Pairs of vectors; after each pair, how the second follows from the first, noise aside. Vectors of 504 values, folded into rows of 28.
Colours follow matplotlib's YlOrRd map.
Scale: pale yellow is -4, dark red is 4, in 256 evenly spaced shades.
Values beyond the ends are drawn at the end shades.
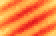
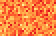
shuffled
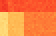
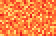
shuffled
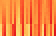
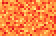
shuffled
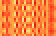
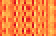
negated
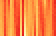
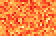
shuffled
